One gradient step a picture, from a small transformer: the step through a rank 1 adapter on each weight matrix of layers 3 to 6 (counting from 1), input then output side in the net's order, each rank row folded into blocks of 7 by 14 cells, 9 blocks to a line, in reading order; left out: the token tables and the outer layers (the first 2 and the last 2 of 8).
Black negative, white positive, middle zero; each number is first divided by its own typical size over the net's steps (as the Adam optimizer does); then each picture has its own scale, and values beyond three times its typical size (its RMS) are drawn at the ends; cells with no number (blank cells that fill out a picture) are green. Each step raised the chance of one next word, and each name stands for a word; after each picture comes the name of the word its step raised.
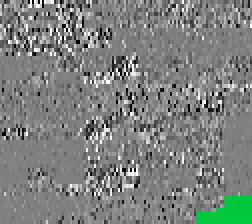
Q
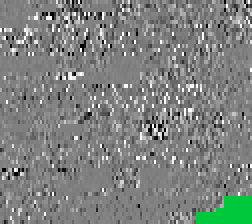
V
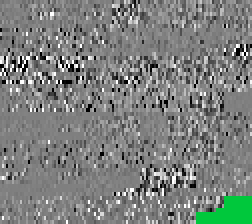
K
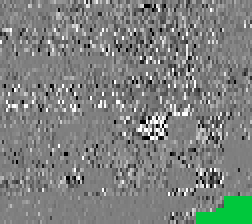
V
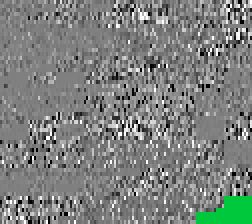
K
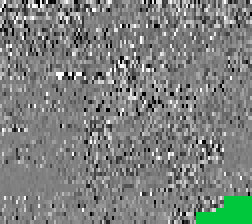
Q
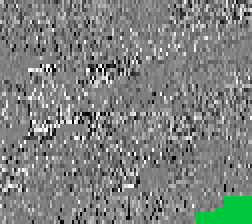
Q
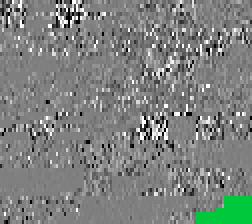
V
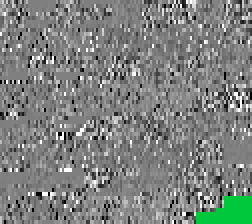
Q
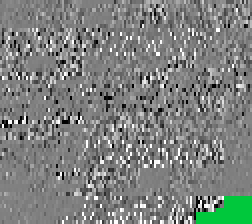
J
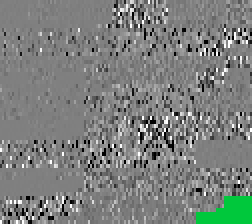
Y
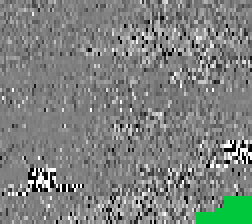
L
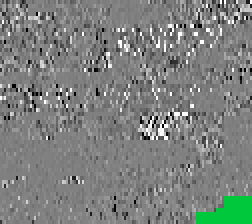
V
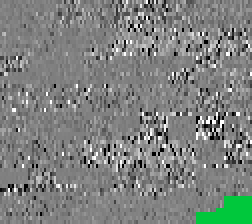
Y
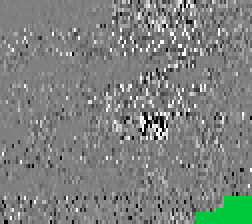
V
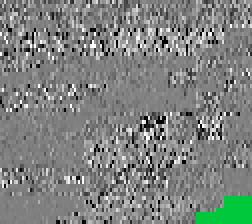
L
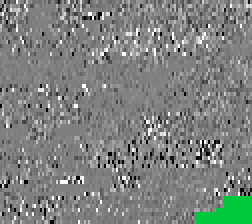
Y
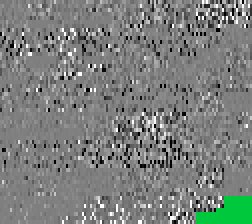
Y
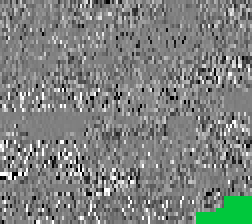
J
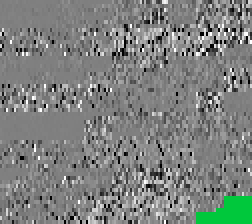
L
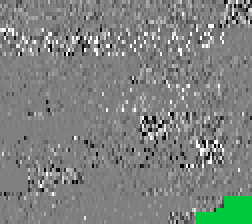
V
